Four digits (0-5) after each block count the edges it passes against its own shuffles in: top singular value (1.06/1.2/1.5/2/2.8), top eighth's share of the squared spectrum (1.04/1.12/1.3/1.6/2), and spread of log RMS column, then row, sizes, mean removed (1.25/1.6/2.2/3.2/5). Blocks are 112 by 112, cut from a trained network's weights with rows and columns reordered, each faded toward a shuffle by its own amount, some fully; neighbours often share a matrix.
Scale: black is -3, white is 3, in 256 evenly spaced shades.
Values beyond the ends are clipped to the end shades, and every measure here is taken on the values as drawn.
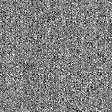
2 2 0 2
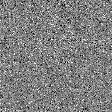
1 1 0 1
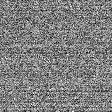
3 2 0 0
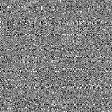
4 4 1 4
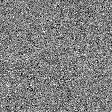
0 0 0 0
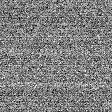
3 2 0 0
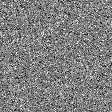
0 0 0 0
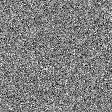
0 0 0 0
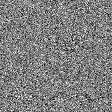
2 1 0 0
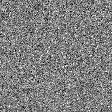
1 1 0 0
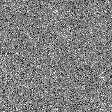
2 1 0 1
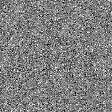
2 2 0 2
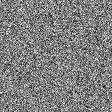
0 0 0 0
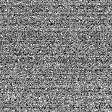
3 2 1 0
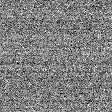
2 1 0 0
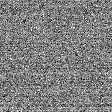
2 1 0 0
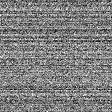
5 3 1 2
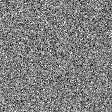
0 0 0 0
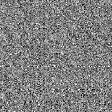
3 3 1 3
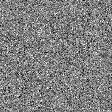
2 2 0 1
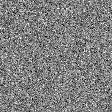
1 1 0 0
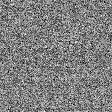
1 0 0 0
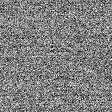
2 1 0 0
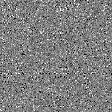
3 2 1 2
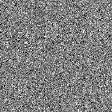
3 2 2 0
